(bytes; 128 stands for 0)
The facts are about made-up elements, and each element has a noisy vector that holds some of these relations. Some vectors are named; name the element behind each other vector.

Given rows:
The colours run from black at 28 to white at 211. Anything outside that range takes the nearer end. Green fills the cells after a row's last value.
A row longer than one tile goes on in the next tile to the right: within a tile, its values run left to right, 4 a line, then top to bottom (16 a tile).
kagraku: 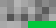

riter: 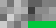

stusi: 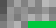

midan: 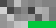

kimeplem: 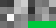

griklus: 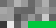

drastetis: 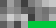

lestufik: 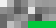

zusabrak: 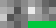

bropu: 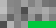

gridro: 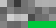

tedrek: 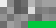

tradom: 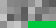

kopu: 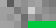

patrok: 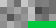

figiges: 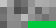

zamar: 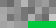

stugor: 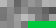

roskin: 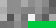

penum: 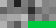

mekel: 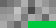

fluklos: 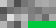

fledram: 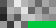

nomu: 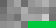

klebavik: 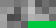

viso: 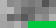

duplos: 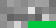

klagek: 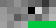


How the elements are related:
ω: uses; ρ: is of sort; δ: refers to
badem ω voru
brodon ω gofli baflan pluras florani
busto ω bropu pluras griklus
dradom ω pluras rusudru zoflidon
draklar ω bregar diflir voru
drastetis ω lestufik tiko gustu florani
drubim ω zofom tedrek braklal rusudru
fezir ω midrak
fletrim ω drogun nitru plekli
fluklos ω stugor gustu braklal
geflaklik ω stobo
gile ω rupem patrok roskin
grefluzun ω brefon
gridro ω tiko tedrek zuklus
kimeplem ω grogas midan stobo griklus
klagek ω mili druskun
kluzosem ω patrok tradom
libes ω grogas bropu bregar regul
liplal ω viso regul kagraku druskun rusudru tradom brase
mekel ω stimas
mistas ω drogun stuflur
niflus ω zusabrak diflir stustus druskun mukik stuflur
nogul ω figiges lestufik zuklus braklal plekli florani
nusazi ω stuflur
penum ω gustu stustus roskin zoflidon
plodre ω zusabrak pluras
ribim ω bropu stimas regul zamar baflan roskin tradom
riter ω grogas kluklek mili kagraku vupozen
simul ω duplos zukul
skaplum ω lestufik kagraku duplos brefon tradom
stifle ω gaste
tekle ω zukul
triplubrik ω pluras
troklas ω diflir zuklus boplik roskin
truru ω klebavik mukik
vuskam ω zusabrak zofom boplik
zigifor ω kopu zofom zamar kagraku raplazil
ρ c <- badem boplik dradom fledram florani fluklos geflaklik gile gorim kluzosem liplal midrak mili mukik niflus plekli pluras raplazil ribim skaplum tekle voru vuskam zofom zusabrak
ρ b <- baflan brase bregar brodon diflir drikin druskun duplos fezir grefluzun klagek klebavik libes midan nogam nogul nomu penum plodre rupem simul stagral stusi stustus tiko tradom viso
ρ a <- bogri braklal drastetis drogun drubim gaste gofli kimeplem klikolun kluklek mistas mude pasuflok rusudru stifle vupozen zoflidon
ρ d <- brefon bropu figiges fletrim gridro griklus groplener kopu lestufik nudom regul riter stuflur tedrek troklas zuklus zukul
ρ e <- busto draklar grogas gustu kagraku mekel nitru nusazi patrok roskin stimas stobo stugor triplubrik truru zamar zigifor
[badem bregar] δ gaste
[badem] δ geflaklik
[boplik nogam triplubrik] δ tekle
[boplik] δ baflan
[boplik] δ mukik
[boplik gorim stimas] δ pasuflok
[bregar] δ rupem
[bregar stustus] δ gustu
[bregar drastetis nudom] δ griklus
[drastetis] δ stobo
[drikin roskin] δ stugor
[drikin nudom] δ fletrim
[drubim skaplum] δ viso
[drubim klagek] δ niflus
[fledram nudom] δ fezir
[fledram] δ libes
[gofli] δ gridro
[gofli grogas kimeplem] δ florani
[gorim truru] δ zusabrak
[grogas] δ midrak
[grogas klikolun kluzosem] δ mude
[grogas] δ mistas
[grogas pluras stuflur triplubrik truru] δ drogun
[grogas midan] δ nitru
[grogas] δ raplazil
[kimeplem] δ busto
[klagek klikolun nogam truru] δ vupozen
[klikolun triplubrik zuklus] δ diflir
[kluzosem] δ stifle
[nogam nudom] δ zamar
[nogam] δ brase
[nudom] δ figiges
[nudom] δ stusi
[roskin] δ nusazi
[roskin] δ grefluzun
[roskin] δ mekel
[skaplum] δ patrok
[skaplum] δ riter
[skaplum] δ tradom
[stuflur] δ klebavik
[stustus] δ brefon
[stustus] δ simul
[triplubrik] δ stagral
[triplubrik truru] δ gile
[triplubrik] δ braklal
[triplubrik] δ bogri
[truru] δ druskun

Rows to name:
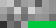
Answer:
voru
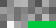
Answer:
stobo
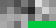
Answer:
brodon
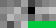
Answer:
libes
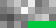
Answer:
midrak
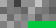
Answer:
rupem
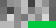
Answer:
geflaklik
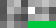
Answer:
gaste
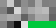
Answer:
badem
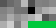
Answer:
triplubrik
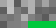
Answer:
gustu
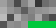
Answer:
diflir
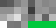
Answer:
zigifor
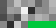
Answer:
fezir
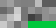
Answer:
kluzosem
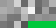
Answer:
pasuflok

